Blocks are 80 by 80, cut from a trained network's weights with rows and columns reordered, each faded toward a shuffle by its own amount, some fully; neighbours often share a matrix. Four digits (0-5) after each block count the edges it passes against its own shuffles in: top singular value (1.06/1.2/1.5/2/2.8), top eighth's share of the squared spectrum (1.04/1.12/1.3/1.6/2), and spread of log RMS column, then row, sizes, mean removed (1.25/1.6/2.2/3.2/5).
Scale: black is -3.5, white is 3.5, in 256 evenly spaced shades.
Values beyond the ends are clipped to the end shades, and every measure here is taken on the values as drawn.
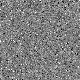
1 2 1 0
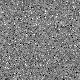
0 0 0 0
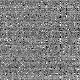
3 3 2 1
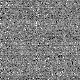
2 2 1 0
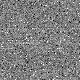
1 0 0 0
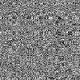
4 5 1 3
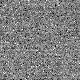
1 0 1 0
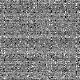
3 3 3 1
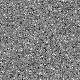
0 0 0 0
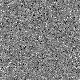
1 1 0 0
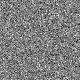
2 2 0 0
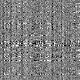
4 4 1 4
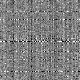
4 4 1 3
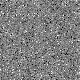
1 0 0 0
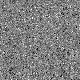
1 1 0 0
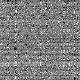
3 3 3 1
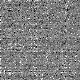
3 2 2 0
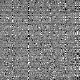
3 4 3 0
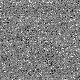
1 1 0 0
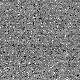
2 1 1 0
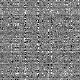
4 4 3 0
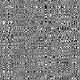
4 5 3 3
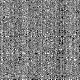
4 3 1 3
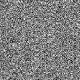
3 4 0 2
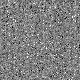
1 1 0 0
